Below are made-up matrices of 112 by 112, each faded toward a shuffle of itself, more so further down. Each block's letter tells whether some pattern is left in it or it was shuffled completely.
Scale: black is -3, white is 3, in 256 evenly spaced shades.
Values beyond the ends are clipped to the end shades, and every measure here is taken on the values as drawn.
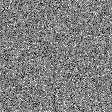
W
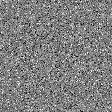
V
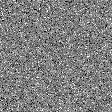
W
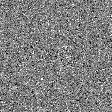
V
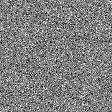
W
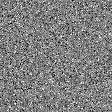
V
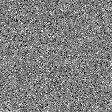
V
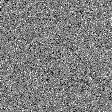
W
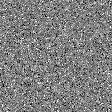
V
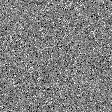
W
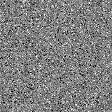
V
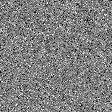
W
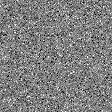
V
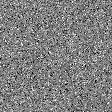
W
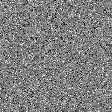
V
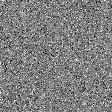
W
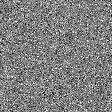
V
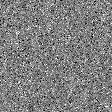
W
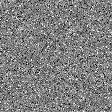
W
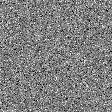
W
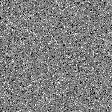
W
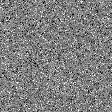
V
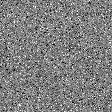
W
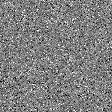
V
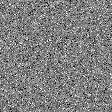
V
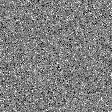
W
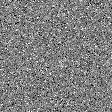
W
